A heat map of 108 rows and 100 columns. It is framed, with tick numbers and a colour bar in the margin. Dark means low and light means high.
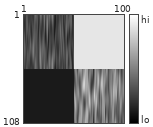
The table splits into 2 rows of 2 panels. Panel 1,1: low, streaked downward. Panel 1,2: very high, flat. Panel 2,1: very low, flat. Panel 2,2: middling, streaked downward, strong in contrast.
